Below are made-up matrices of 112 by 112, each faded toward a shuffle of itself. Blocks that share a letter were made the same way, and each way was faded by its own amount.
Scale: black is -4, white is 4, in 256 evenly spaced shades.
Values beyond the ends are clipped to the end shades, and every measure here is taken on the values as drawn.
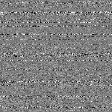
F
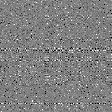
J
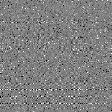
J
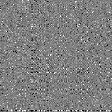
J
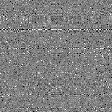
J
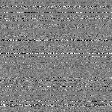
F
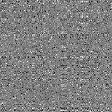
J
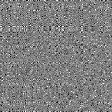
J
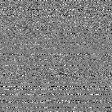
F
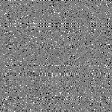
J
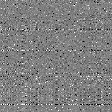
J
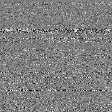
F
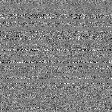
F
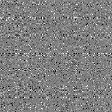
J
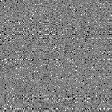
J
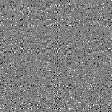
J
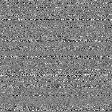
F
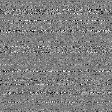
F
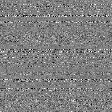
F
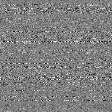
F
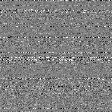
F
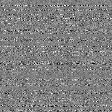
F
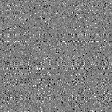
J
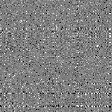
J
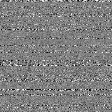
F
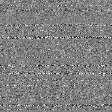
F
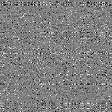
J
